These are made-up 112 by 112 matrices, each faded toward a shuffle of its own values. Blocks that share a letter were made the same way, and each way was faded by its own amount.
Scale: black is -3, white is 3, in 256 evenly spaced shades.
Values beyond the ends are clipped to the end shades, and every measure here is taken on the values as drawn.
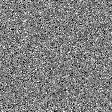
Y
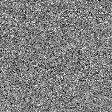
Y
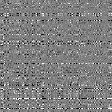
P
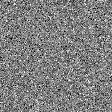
Y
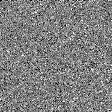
Y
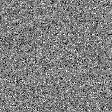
Y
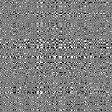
P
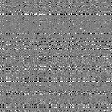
P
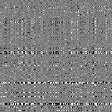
P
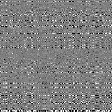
P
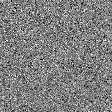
Y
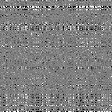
P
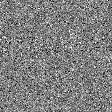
Y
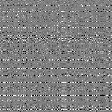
P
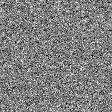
Y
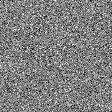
Y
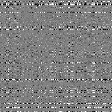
P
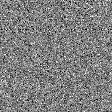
Y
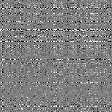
P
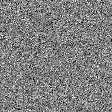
Y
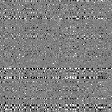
P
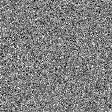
Y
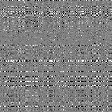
P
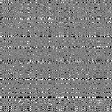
P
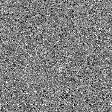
Y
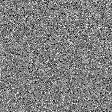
Y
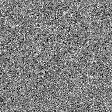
Y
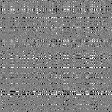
P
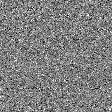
Y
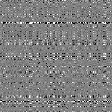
P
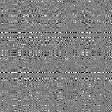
P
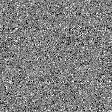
Y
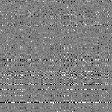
P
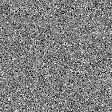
Y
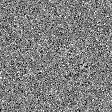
Y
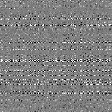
P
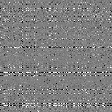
P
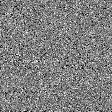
Y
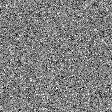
Y
